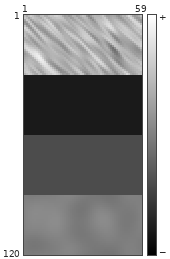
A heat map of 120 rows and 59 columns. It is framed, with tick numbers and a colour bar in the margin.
The table splits into 4 rows of 1 panel. Panel 1,1: high, slanting down to the right. Panel 2,1: very low, flat. Panel 3,1: low, flat. Panel 4,1: middling, smooth, faint in contrast.
